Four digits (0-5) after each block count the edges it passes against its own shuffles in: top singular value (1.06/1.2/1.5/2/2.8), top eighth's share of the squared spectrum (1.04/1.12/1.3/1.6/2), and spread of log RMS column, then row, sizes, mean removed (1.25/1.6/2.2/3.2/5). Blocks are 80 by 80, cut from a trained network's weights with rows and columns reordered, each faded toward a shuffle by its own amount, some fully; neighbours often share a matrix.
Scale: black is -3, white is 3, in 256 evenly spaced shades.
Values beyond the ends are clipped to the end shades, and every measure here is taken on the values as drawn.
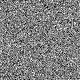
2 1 0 0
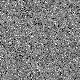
0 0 0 0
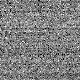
2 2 1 0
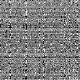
4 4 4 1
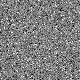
0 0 0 0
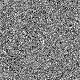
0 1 0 0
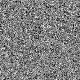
0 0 0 0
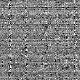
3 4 3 1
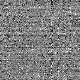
3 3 3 0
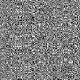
3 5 3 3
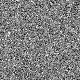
0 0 0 0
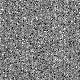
1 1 0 0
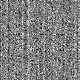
3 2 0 2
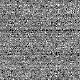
3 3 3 1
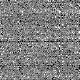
3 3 3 1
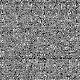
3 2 2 0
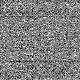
2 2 1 0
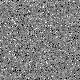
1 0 0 0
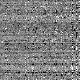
4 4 3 1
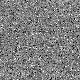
0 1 0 0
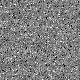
0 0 0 0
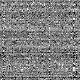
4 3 3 1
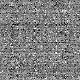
3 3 2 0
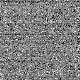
2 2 1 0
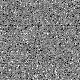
1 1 0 0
